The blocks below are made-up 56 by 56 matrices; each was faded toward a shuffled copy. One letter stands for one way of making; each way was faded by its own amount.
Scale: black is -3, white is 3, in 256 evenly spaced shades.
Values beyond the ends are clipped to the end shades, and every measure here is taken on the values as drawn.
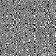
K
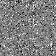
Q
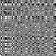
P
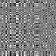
P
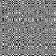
P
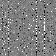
K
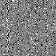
K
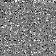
Q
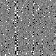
K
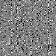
K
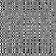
P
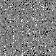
Q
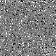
Q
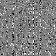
K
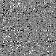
Q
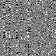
K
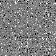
Q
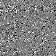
Q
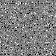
Q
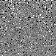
Q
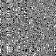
K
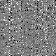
K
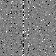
K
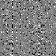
K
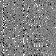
K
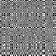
P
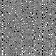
K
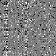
K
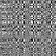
P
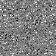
Q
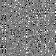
K
